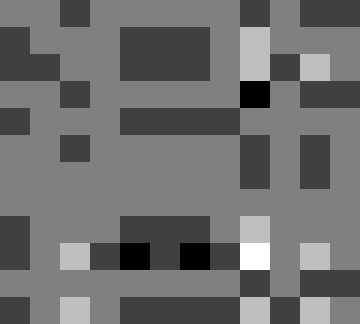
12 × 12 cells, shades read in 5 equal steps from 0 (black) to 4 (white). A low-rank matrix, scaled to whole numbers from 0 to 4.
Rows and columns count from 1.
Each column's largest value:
2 2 3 2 2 2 2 2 4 2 3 2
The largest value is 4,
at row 10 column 9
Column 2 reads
2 2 1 2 2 2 2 2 2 2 2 2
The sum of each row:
20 21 20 19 19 21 22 24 21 20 21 21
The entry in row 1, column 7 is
2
